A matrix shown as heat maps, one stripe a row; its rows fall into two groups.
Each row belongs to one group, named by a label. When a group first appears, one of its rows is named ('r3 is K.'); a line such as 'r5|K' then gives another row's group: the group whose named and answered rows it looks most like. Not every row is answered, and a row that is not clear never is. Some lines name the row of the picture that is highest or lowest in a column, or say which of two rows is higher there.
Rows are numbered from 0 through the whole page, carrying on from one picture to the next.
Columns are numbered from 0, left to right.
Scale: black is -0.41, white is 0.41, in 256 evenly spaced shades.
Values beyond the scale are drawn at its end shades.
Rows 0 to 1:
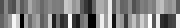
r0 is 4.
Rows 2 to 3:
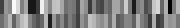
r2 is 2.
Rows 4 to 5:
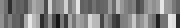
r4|4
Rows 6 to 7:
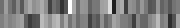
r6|4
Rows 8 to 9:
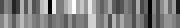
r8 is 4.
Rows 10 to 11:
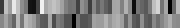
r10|2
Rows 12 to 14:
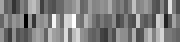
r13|4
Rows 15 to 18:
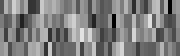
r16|4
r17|4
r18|4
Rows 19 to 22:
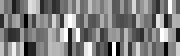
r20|4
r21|4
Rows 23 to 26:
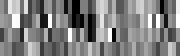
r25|4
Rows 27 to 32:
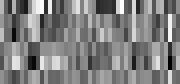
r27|4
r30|2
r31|2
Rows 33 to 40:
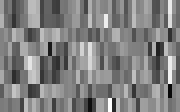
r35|2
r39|2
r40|4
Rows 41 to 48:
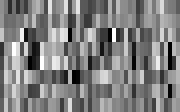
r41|4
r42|4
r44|2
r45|2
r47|2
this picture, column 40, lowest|46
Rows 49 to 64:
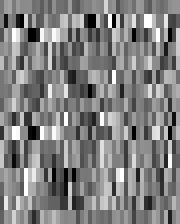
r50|4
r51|2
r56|2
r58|2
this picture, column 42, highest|60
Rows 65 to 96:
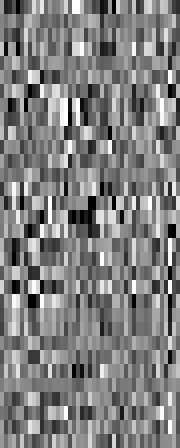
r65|4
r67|4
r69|2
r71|2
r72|4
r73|4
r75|4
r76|4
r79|4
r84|2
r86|2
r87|2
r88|2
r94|4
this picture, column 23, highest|78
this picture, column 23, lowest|79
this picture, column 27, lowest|74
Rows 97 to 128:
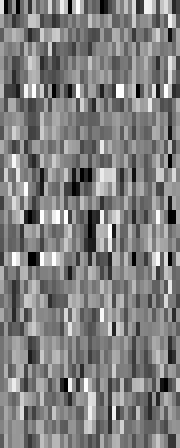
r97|4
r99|2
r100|4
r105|2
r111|2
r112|2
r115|2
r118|4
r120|4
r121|2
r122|2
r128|2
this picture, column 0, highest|97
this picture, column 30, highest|103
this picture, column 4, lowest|97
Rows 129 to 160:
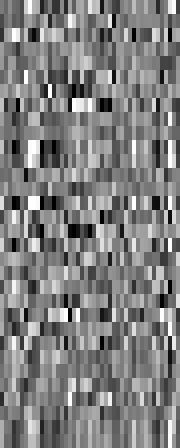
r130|4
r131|2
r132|4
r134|4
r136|4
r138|4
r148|4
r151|4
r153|2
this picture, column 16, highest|151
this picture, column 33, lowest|131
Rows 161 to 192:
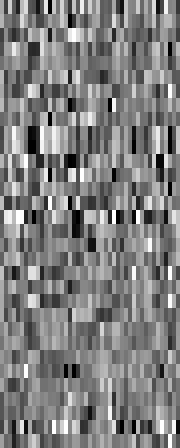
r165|2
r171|2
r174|2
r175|4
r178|4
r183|4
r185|2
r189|4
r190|4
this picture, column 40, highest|191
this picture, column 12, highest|175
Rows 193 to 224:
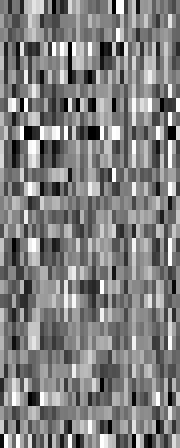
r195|4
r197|4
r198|4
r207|2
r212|4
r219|4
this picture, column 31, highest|196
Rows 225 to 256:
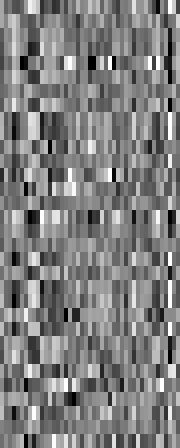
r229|4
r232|2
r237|4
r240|2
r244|2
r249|2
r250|2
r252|4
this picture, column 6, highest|247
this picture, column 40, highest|252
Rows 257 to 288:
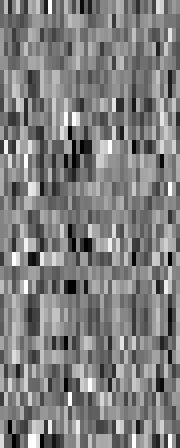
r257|4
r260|4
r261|4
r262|2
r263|2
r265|4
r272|2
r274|4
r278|2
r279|2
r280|2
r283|4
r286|2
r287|4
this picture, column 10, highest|275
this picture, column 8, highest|288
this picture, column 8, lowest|275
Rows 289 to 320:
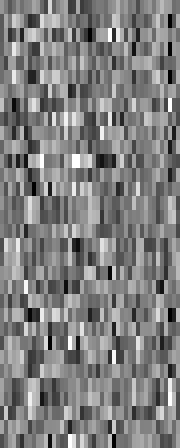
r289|4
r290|2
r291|4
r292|2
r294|2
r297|4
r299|2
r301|2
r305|4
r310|4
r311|2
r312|4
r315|2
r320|4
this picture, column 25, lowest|300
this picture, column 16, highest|297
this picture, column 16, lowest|309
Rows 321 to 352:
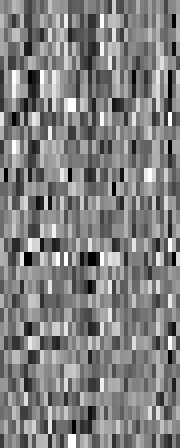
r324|2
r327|2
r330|4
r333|4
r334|4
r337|2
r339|2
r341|4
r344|2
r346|2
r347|4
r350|4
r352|4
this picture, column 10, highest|326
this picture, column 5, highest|339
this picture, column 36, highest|333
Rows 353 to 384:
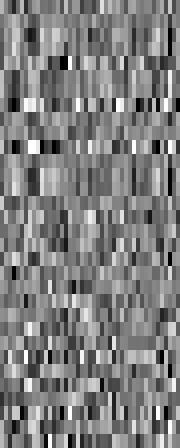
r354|2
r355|2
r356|2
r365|2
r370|4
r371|2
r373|4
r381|4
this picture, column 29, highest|360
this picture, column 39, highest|382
